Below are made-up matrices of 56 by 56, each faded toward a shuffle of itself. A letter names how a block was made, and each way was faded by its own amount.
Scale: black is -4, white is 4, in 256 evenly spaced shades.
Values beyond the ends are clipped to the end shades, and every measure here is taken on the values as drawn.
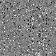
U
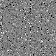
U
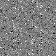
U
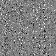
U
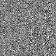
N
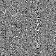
N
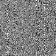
N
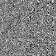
N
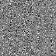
N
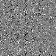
U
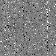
U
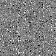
U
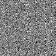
N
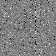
U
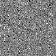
N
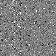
U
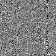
N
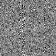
N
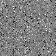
U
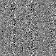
N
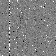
U
